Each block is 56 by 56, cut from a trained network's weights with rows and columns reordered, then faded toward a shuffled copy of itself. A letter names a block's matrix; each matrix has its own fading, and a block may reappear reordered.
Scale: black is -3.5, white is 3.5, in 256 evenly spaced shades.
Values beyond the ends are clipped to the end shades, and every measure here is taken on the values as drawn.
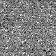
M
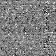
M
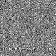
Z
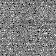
M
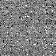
M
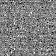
M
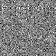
Z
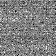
M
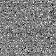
M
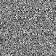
Z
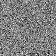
Z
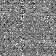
M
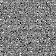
M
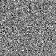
Z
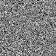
Z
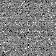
M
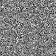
Z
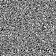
Z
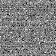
M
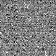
M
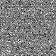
M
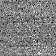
M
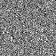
Z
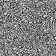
Z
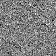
Z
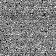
M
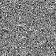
Z
